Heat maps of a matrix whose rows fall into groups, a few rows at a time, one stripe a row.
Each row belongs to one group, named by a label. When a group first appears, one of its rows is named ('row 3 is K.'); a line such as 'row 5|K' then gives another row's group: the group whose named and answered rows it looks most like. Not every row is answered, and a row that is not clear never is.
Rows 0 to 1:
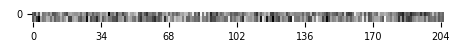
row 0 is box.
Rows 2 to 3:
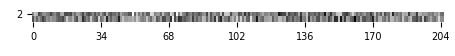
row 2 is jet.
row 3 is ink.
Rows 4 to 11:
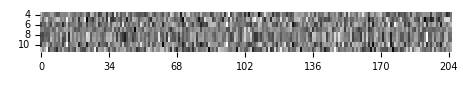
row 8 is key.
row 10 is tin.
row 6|tin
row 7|ink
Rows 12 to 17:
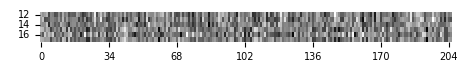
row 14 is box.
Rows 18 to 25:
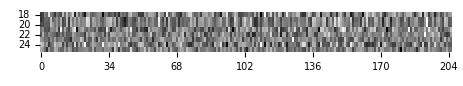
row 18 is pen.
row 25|jet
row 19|key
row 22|tin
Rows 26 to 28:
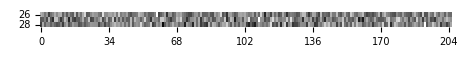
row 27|ink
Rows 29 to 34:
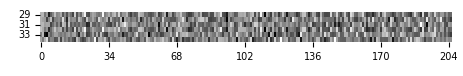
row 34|box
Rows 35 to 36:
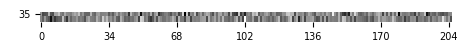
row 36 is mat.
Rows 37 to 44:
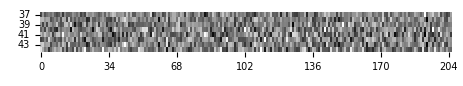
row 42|pen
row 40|mat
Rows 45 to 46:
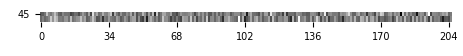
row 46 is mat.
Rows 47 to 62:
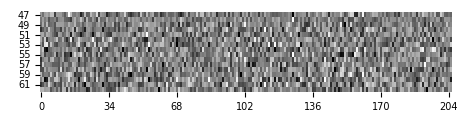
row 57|tin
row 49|ink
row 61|pen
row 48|ink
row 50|pen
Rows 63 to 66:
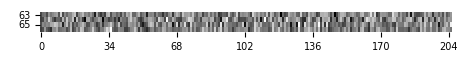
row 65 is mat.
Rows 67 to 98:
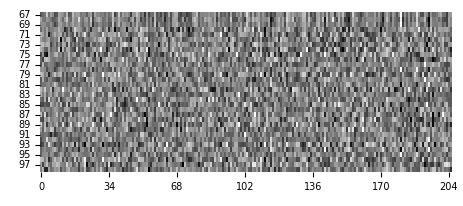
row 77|tin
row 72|box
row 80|tin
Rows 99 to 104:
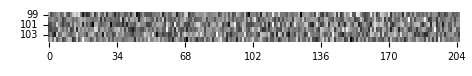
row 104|ink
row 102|key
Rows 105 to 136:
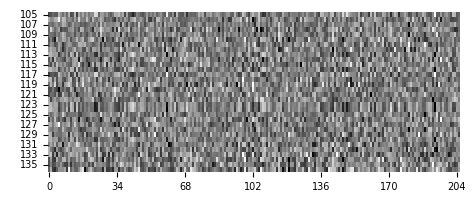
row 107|jet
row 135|tin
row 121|ink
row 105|key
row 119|ink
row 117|key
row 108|tin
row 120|mat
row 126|mat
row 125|jet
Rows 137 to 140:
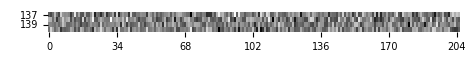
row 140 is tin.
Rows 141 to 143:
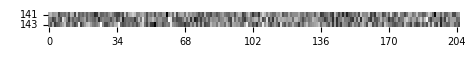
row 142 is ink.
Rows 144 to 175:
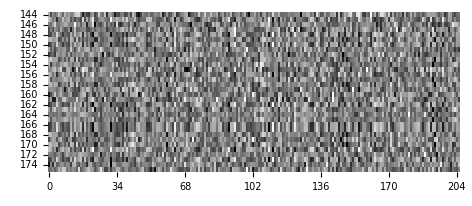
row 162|pen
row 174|mat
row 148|pen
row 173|pen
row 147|tin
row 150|pen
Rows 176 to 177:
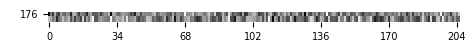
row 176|mat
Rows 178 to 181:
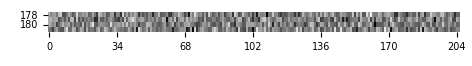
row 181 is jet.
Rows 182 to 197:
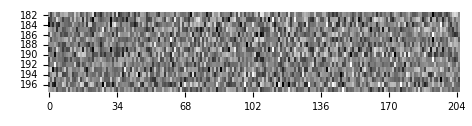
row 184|mat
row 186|tin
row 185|box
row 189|pen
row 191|tin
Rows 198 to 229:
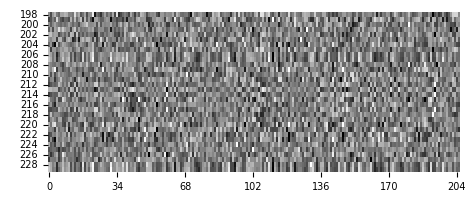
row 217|key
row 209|box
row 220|box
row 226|jet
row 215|jet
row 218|tin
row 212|key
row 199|pen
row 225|mat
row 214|key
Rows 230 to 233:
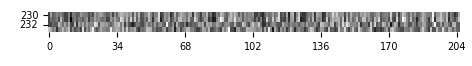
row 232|key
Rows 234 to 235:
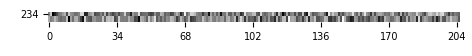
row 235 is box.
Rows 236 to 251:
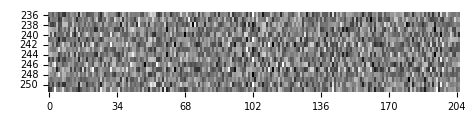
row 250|mat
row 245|mat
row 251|jet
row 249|jet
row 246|box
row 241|mat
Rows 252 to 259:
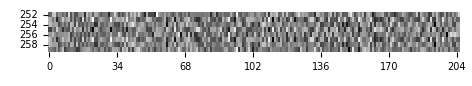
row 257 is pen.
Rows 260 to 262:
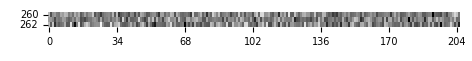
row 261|jet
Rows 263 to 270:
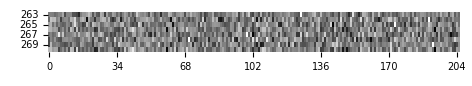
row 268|ink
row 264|tin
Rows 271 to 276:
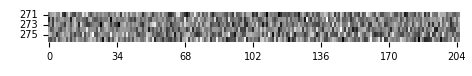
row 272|mat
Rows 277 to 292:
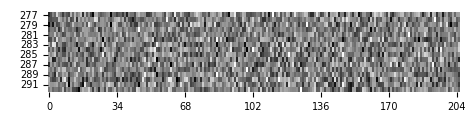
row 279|mat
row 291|box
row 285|box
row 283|box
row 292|ink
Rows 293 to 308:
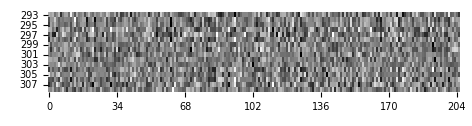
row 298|tin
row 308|jet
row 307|pen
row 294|tin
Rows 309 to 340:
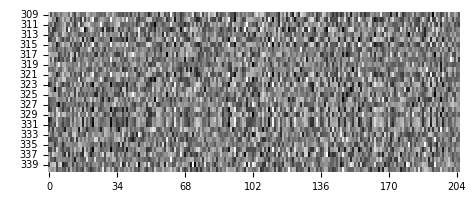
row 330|pen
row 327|mat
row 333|jet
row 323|pen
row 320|ink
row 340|box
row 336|pen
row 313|jet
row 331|pen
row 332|mat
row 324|jet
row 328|pen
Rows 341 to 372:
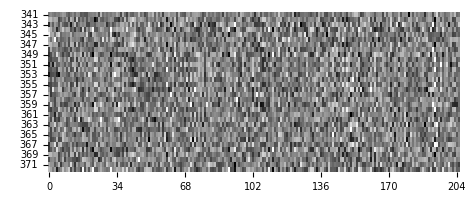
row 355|key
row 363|jet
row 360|key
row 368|pen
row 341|jet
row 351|mat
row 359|tin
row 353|mat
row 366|jet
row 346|box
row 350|key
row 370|ink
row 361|jet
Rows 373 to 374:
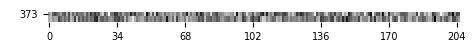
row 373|box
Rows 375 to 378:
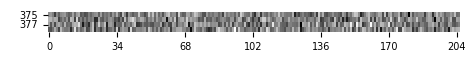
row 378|tin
